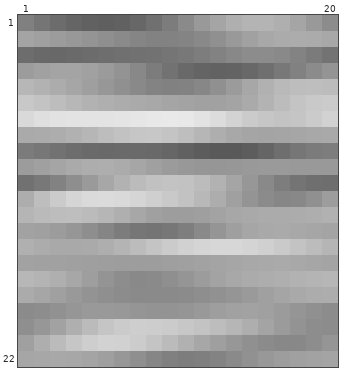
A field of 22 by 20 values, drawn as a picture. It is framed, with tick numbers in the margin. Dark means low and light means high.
Streaks run across, left to right. The histogram is bell-shaped. The bottom right is the smoothest part. On average the colour sits 60% of the way up the scale.
